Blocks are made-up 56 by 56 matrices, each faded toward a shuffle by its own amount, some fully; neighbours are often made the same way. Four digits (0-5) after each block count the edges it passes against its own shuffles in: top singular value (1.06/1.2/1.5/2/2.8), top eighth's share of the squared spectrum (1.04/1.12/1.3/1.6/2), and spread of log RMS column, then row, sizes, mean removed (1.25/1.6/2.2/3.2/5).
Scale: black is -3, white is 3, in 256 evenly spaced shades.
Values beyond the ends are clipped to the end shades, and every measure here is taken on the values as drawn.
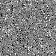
0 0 0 0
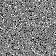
0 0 0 0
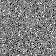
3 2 0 0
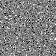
2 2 0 1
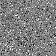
2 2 0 0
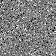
0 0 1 0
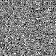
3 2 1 1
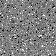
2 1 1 0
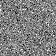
0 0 0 0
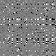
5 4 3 3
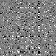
4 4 2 2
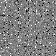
3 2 1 0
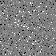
2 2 0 0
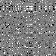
4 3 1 2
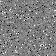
0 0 0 0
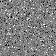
0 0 0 0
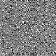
4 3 1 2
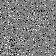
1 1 0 0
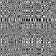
5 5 3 3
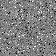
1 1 0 0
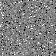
2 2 0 0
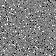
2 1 0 0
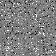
3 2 1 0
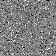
1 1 0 0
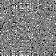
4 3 1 1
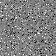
2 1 1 0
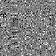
4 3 2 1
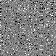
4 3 1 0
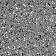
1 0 0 0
